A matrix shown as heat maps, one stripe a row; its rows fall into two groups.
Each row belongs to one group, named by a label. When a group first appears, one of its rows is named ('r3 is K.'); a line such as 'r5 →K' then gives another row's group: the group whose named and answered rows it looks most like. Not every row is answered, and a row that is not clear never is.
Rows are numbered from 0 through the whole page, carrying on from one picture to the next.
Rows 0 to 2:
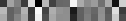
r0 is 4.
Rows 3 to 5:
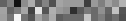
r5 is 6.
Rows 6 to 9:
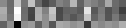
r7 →6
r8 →6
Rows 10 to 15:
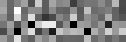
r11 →6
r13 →6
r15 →6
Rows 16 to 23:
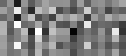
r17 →6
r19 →6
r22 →6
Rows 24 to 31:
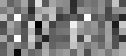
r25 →6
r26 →6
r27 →4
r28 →4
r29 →6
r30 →4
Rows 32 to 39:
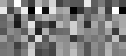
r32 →6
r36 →4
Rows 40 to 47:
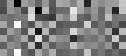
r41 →4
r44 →4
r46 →4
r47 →6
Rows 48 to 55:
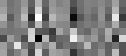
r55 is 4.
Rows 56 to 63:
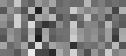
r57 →4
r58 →6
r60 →4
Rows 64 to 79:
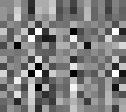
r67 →4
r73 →4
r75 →6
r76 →4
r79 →4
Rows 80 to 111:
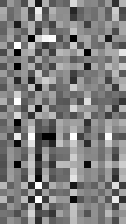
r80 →4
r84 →4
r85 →6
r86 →6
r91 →6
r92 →4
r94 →6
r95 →4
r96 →6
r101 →4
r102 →4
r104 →4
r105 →4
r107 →4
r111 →4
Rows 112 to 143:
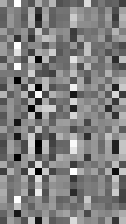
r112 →6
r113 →4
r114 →4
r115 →4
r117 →6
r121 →6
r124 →4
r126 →4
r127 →6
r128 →4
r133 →4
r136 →4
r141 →6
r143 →4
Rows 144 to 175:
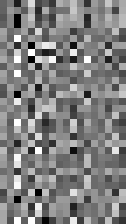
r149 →6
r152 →6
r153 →4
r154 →6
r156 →4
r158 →6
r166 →6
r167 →6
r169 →6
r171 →4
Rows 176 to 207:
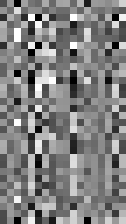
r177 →6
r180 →6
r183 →6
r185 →4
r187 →6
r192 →4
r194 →4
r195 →6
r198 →4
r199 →4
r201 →4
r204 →6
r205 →6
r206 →4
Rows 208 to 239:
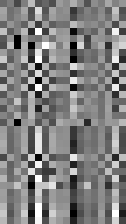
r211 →4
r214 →6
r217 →4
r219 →4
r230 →4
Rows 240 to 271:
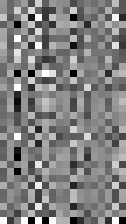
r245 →6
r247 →6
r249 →4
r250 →6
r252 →6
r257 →6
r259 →6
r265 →4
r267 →4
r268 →4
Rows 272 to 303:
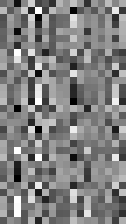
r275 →4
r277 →4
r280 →6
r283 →6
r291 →4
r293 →6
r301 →6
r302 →6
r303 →4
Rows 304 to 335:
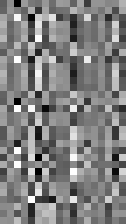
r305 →4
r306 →6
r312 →6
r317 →4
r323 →4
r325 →6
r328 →4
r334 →6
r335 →6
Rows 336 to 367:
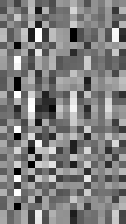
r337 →4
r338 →6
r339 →4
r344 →6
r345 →6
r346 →4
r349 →6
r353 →4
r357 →6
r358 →4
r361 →6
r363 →6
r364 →4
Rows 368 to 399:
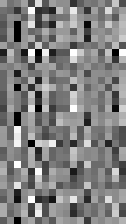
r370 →4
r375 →4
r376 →4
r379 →4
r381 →4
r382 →4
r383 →4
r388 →6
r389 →4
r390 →4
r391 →6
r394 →6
